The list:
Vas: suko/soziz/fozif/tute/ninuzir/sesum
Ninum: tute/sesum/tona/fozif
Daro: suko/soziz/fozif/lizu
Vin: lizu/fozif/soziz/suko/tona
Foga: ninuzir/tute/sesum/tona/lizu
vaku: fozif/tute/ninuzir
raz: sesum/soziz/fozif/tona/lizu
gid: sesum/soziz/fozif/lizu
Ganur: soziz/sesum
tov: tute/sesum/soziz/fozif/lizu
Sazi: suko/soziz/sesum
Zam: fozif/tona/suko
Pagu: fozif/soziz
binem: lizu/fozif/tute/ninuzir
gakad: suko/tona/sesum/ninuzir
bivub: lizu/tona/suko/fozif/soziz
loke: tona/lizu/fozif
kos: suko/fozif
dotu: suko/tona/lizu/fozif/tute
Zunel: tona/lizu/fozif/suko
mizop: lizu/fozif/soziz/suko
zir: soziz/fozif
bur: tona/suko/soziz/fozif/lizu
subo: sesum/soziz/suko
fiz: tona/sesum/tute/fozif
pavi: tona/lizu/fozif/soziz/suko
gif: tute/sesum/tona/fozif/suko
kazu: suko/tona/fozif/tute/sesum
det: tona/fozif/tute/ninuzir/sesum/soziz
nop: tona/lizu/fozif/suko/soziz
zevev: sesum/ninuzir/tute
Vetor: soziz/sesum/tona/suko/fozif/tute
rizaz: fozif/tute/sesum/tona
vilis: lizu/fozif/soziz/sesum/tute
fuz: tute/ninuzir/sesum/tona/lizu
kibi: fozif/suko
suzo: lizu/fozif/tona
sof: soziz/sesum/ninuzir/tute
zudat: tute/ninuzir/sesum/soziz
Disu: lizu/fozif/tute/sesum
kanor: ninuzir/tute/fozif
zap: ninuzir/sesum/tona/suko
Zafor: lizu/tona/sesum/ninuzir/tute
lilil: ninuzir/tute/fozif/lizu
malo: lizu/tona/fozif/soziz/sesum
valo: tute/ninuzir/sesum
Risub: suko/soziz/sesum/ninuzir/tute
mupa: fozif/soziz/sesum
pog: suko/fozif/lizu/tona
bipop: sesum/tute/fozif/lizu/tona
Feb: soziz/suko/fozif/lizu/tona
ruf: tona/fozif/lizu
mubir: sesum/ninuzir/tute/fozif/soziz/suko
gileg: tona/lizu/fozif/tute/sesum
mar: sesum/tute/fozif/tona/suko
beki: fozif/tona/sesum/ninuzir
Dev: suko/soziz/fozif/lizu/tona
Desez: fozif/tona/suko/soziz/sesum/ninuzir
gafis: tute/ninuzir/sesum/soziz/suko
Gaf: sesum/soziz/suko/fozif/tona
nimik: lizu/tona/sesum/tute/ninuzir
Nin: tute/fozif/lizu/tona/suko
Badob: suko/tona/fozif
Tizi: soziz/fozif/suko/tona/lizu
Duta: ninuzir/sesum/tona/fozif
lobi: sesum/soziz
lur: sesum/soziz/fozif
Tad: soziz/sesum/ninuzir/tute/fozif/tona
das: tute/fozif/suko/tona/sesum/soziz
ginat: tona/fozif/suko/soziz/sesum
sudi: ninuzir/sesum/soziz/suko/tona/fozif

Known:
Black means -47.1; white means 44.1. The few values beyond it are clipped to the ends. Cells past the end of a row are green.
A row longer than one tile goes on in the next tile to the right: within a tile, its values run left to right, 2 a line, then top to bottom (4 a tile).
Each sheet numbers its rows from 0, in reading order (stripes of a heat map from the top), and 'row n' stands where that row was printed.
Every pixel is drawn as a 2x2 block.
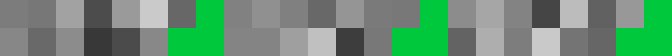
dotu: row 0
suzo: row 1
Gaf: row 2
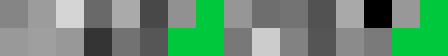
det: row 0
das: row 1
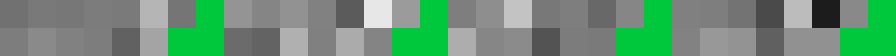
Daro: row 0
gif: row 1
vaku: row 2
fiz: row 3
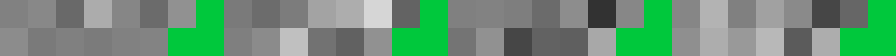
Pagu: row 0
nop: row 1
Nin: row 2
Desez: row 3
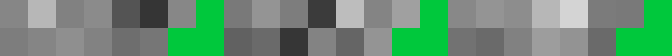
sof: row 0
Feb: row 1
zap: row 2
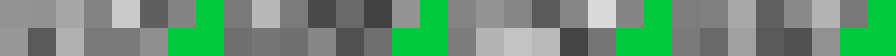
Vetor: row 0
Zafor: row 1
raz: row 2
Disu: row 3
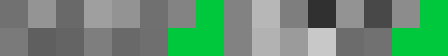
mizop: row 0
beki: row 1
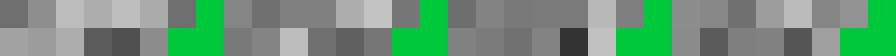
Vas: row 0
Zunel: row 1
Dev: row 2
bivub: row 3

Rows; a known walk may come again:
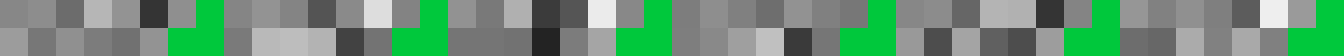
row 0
mupa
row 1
raz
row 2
kazu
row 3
suzo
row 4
vilis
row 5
gif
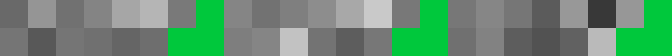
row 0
pavi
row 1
Zunel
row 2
bipop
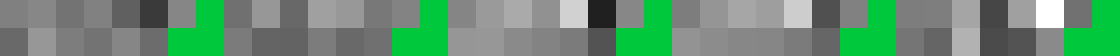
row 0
kanor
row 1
mizop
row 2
zudat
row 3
valo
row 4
gileg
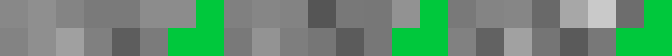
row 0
lur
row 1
gid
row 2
loke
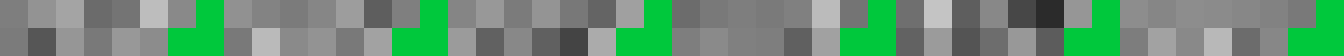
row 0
rizaz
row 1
mar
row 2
malo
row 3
Daro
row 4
mubir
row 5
Zam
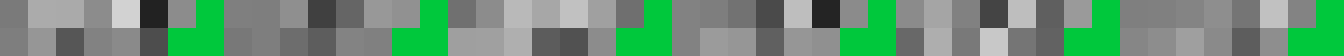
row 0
gafis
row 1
ruf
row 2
Vas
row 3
fiz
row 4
Gaf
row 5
zir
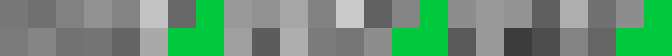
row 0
bur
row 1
Vetor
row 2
sudi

